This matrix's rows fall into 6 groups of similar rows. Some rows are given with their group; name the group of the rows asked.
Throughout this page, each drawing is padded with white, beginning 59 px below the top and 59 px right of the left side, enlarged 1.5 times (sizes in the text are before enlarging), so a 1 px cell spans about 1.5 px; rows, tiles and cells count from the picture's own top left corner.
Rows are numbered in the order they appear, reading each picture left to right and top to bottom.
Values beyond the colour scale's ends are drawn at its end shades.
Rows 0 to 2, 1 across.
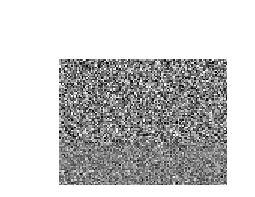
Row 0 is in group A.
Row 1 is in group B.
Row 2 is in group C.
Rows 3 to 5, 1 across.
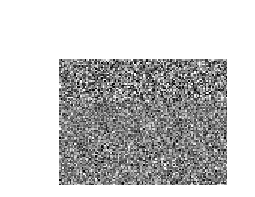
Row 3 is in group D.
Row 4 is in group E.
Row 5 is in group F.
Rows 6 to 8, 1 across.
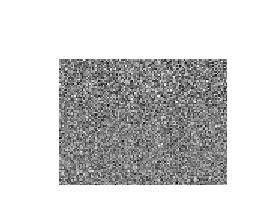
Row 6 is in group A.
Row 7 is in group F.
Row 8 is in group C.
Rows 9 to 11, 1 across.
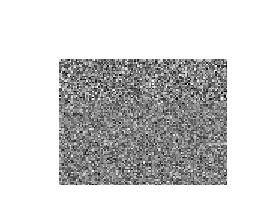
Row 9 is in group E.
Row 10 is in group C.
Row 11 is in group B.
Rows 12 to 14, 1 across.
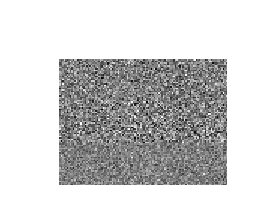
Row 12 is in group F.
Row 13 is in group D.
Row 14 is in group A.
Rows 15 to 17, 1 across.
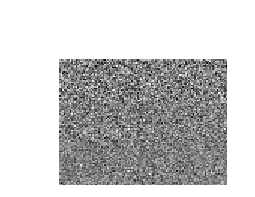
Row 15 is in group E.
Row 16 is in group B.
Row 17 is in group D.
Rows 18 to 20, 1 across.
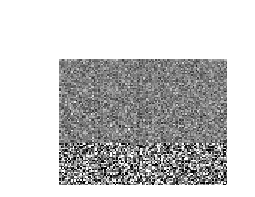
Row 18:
B
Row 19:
B
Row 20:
A
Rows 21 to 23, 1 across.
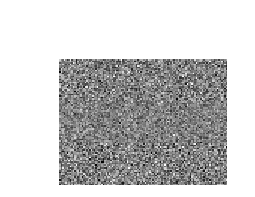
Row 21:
E
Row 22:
C
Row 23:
F
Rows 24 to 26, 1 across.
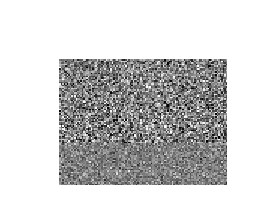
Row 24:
A
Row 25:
A
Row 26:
B
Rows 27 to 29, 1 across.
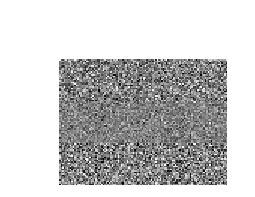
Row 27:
B
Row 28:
F
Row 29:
F
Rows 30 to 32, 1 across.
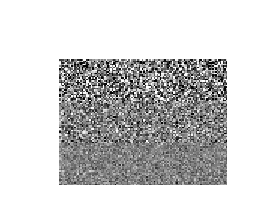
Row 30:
A
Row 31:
B
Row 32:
C
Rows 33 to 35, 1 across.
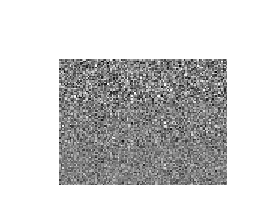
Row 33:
A
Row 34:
F
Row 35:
F
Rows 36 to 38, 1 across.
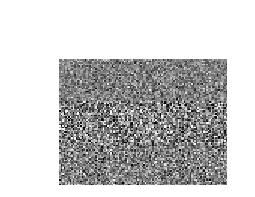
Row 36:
D
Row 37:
A
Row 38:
F
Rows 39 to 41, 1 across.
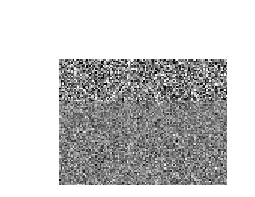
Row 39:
F
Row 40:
C
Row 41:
F
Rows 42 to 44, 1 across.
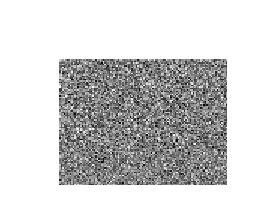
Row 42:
E
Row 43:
C
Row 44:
F
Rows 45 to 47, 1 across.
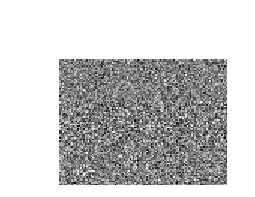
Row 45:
F
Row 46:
E
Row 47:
C
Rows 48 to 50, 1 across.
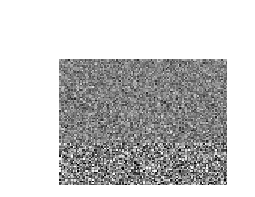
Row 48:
C
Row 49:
A
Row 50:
E
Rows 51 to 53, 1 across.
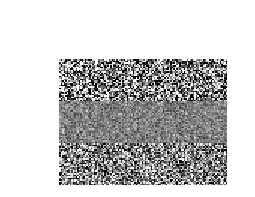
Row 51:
C
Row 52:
C
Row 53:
E
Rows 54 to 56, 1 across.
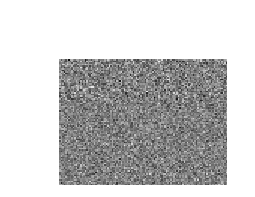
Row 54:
C
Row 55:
A
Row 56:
D
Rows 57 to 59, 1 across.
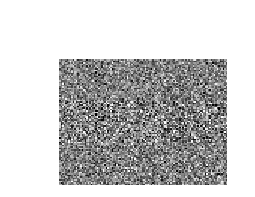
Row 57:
F
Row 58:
F
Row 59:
D
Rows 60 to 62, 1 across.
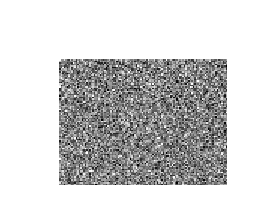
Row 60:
E
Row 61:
A
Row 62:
C
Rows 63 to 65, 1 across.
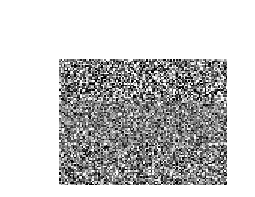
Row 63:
D
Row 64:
C
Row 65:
B
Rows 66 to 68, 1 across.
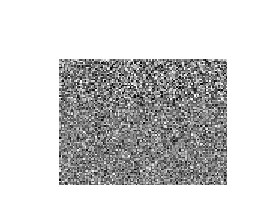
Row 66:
D
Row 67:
F
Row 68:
E
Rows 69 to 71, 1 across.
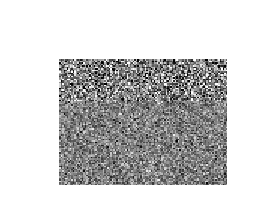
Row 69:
F
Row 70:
C
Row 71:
A
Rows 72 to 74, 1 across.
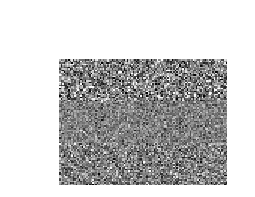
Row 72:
C
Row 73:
F
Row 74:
B
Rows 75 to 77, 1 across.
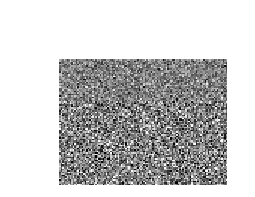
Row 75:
E
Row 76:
E
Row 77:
F
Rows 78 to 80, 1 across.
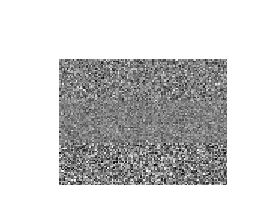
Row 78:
F
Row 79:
B
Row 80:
A
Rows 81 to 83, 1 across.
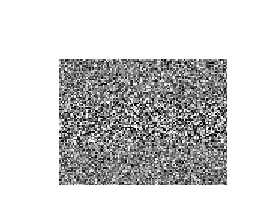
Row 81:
A
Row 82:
D
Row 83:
F
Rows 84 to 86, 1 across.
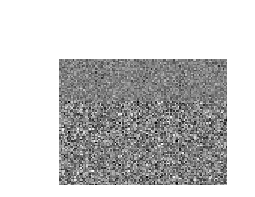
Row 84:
F
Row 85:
C
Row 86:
C
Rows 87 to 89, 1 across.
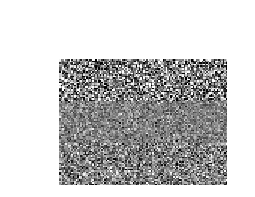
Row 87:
E
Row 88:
C
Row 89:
B
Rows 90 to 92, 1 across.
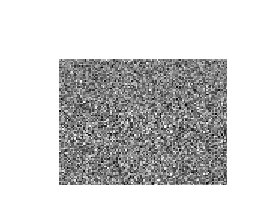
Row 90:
D
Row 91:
A
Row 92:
A
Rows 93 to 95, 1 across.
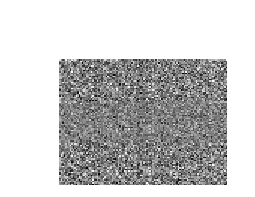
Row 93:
B
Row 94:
B
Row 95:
B
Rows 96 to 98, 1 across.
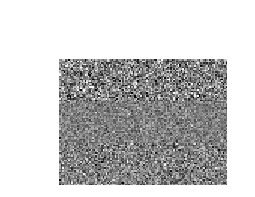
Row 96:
C
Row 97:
E
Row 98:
F
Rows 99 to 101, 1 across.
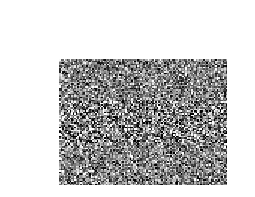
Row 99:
E
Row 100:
B
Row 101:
C
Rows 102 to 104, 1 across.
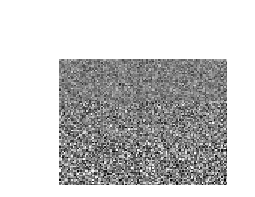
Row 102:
B
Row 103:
B
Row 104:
E
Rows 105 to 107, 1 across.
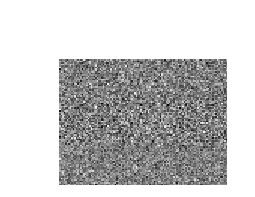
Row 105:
A
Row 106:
A
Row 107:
C
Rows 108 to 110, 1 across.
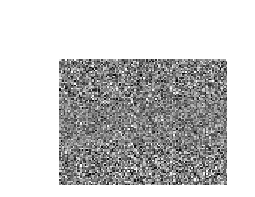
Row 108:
B
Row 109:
D
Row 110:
D
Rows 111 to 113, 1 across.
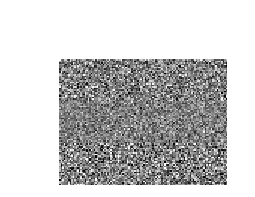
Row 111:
E
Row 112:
D
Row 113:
F
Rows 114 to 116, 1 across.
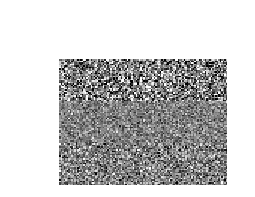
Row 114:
A
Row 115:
B
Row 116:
E
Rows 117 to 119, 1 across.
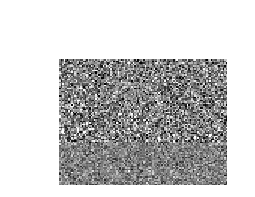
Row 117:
F
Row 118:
C
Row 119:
B
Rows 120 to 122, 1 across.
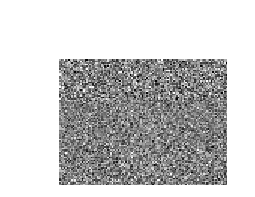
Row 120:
C
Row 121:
A
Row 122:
A
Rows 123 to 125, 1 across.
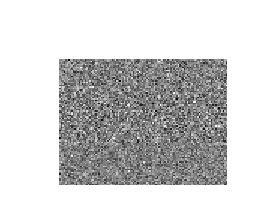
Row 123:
C
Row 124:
F
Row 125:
B
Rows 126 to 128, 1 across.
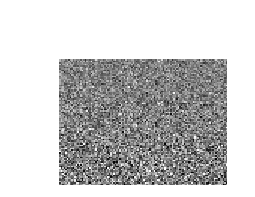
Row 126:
C
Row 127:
C
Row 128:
A
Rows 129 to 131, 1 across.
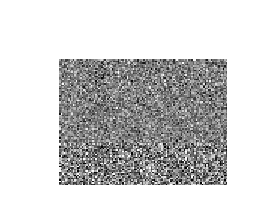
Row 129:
F
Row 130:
E
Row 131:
E
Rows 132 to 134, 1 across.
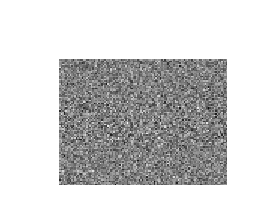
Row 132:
A
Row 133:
A
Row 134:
C
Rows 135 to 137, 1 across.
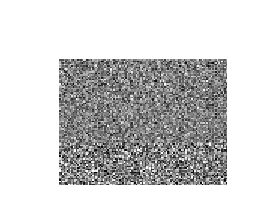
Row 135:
A
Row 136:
A
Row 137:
E
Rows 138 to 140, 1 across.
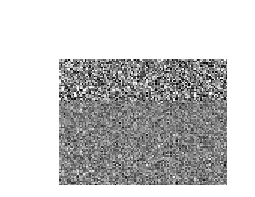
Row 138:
C
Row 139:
C
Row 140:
C
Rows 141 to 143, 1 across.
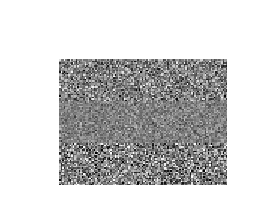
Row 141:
E
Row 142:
D
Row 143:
F
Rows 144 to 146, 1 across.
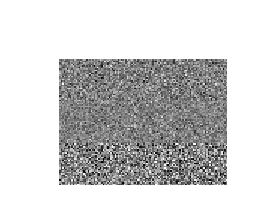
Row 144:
F
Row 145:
D
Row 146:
F
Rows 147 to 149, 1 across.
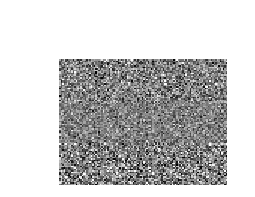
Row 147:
F
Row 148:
B
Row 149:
B
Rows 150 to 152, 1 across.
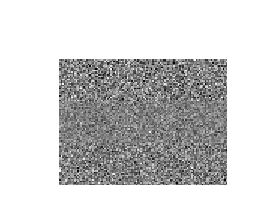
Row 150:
F
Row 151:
D
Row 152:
E
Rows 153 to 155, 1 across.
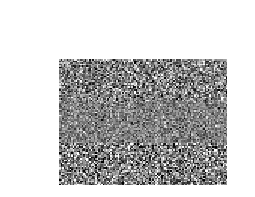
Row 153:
D
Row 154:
F
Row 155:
F
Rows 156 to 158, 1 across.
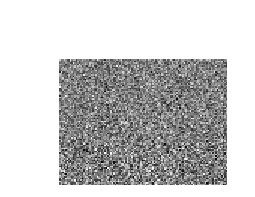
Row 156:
E
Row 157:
A
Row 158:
A
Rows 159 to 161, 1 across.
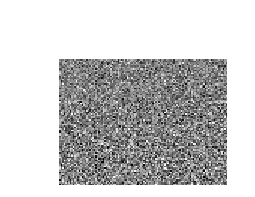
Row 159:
F
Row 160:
B
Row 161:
F
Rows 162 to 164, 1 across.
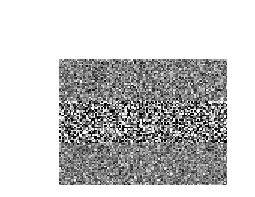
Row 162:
D
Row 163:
B
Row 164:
A
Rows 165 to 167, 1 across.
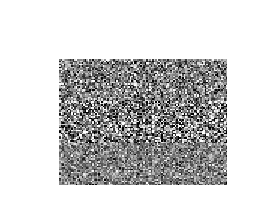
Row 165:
D
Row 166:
B
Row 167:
B
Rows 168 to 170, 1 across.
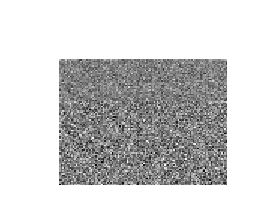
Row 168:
B
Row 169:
B
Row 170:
F
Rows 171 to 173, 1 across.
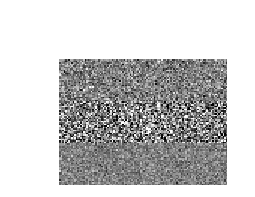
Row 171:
C
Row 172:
A
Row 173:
E
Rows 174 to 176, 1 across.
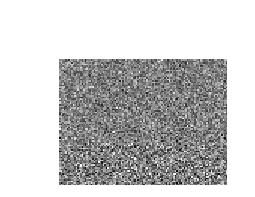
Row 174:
C
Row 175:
E
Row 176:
D
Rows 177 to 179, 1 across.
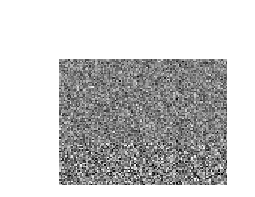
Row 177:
C
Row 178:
E
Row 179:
D
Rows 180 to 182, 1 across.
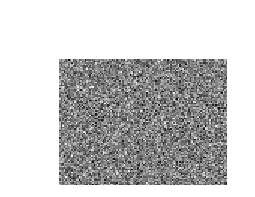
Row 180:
C
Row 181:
F
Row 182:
B
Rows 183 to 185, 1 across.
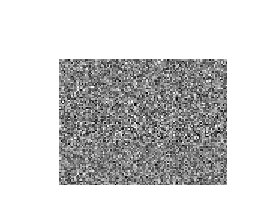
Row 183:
C
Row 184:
D
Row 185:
C
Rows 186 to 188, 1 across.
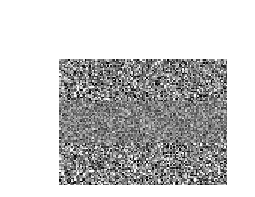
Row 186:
C
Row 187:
E
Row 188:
C
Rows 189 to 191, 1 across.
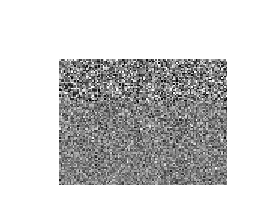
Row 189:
B
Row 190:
E
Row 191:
F
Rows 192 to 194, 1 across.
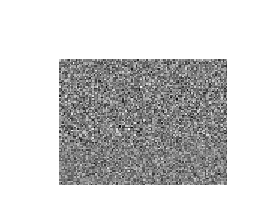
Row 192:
E
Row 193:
B
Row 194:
D
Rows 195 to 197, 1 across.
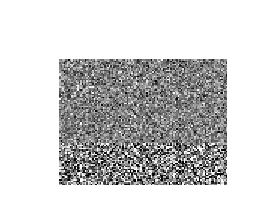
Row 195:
C
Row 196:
D
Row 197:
D
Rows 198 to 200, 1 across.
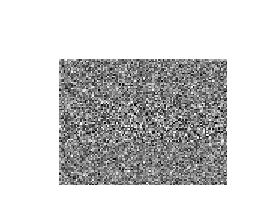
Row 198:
B
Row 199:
D
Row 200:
B
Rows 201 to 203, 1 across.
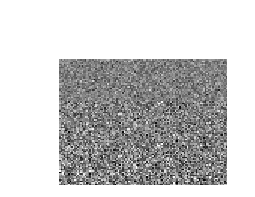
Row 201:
D
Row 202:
C
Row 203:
C
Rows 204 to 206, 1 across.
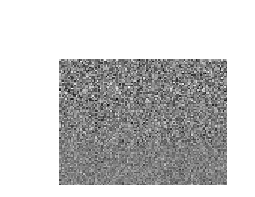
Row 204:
B
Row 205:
F
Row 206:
F
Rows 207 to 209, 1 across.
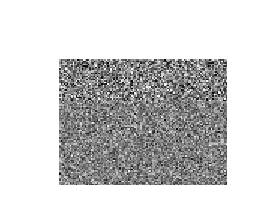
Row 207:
A
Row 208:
D
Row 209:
B
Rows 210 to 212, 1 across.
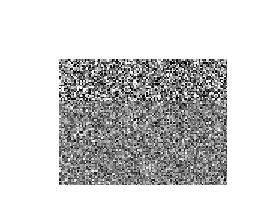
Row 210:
C
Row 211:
C
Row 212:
E
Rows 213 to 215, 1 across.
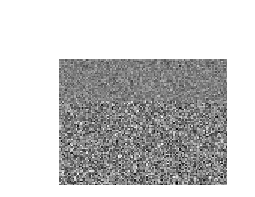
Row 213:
A
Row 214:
D
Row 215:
C
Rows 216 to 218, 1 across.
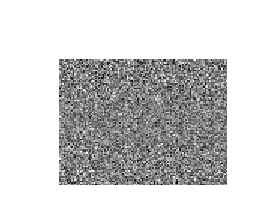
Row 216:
F
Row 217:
C
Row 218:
C
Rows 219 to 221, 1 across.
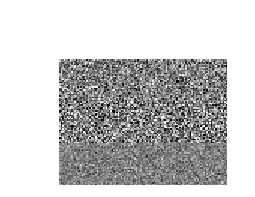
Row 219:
E
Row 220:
F
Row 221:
D
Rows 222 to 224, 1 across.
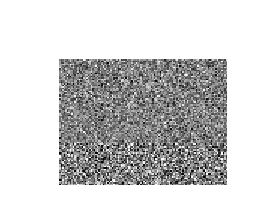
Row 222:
A
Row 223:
F
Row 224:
F
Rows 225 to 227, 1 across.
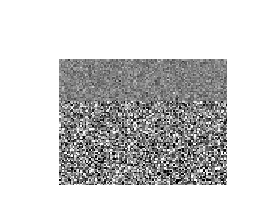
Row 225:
C
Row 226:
C
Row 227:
F
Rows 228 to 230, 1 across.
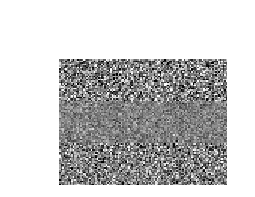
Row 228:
A
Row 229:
C
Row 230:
F
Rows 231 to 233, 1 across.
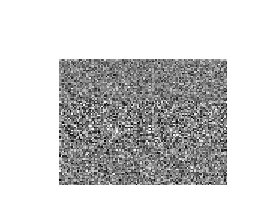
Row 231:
B
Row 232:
B
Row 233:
E
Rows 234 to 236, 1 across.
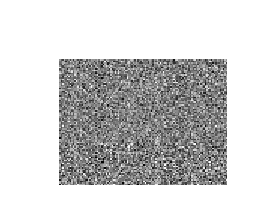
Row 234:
F
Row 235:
F
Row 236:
F
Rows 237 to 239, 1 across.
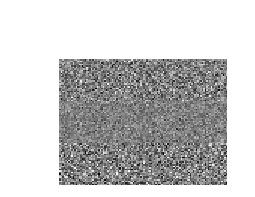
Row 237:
D
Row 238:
D
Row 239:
B
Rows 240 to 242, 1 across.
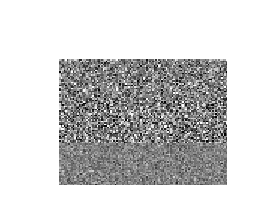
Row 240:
B
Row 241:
A
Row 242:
C
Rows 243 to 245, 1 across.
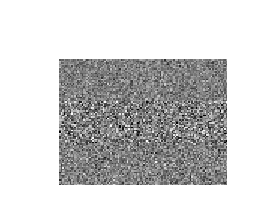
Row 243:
A
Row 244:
B
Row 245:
F
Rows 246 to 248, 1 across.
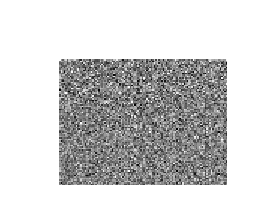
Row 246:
B
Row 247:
D
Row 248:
D
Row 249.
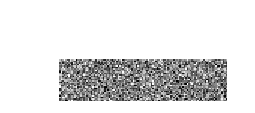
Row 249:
E
